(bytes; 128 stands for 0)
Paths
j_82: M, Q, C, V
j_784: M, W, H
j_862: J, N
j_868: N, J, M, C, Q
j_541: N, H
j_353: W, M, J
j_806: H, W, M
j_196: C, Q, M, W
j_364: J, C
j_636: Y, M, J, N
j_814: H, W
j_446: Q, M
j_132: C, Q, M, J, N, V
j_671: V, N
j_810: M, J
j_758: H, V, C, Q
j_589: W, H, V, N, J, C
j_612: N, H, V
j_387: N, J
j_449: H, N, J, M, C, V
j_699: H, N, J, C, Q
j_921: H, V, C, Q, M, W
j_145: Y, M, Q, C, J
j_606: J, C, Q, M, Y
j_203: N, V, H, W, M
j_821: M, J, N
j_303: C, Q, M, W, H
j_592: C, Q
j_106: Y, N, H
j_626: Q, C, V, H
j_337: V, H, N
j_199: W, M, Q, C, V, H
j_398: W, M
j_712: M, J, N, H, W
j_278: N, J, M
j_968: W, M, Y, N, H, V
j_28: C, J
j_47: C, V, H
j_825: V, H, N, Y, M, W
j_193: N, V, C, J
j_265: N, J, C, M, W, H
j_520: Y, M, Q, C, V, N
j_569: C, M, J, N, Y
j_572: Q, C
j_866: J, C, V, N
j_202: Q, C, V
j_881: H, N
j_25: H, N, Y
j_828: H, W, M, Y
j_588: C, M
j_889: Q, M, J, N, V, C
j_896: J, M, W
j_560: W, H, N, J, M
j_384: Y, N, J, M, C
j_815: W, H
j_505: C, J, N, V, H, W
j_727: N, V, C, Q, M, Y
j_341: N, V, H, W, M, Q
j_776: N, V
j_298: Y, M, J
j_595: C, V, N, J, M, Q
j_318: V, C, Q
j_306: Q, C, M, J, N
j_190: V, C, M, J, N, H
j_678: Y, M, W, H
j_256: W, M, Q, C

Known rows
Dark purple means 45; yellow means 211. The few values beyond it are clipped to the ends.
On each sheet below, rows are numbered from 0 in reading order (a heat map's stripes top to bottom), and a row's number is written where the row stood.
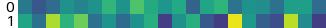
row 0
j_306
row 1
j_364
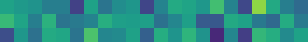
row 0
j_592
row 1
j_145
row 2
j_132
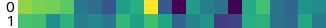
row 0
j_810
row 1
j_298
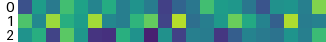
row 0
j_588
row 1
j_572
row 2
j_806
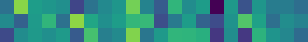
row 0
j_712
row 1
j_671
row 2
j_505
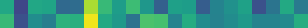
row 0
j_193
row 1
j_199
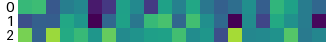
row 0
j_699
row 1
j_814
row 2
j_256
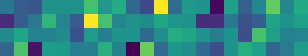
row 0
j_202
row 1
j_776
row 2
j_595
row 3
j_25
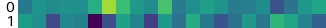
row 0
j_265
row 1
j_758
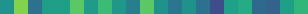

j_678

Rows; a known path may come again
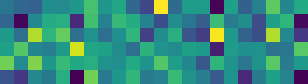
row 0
j_202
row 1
j_862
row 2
j_364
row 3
j_190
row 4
j_589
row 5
j_896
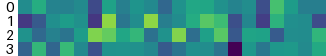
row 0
j_595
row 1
j_196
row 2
j_626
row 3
j_82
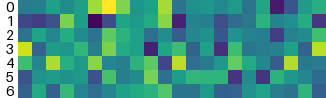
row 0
j_541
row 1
j_881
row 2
j_203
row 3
j_398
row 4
j_572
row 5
j_505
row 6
j_636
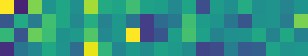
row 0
j_353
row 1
j_588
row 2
j_28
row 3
j_612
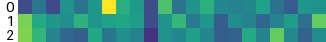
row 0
j_727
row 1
j_560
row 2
j_318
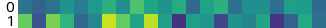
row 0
j_306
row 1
j_387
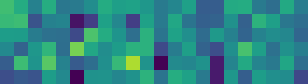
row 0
j_145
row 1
j_699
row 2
j_868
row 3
j_671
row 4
j_821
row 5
j_921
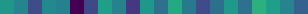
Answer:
j_758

